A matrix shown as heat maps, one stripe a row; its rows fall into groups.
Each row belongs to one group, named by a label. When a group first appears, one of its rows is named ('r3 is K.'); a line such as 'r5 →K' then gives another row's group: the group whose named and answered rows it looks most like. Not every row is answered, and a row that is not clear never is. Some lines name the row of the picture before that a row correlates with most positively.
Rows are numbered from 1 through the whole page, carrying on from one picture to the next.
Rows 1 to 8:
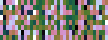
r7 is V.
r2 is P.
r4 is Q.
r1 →Q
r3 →V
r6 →Q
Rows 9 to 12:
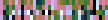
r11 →V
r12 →P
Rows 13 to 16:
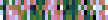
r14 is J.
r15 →Q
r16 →Q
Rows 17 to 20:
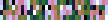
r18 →V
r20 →Q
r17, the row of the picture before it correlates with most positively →13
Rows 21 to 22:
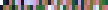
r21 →P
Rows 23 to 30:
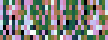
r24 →V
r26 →P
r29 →P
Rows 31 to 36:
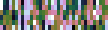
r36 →V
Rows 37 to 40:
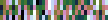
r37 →Q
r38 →J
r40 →P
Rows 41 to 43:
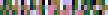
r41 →V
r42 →J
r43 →V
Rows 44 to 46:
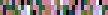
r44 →P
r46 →J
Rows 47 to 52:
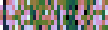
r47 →Q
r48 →Q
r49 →V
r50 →J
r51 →Q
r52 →P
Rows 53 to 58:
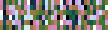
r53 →J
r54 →V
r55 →Q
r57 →V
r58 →J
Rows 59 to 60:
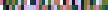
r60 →P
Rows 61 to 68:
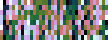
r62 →P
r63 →Q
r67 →V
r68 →J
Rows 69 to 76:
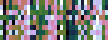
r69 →J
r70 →J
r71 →Q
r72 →J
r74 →J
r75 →Q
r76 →J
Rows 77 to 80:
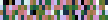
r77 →P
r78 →Q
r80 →P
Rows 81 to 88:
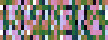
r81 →V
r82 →Q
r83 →V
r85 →P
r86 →P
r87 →Q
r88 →V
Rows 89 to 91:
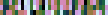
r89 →V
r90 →V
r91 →J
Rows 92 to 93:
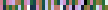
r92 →V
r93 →J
